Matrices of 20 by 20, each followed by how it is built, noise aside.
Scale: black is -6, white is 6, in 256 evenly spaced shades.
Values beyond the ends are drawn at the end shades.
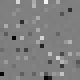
sparse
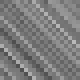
Toeplitz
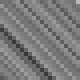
Toeplitz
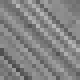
Toeplitz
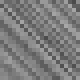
Toeplitz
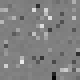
sparse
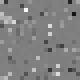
sparse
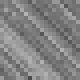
Toeplitz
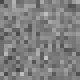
noise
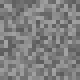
noise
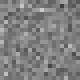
noise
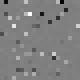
sparse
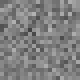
noise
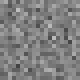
noise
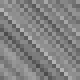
Toeplitz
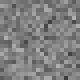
noise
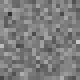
noise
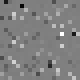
sparse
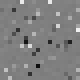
sparse
